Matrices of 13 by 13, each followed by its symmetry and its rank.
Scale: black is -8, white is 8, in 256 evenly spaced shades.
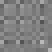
symmetric, rank two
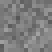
neither, full rank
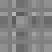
symmetric, rank one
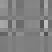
neither, rank one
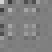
symmetric, rank one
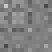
symmetric, rank two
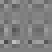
neither, rank one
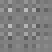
symmetric, rank one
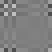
symmetric, rank one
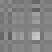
symmetric, rank one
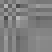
symmetric, rank one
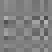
neither, rank one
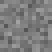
neither, full rank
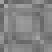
symmetric, rank two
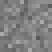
neither, full rank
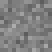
neither, full rank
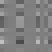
neither, rank one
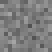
neither, full rank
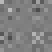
symmetric, rank two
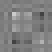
symmetric, rank one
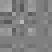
symmetric, rank two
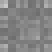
symmetric, rank two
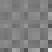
symmetric, rank one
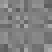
symmetric, rank two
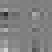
neither, rank one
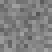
neither, full rank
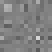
symmetric, rank two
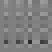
neither, rank one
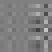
neither, rank one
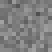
neither, full rank
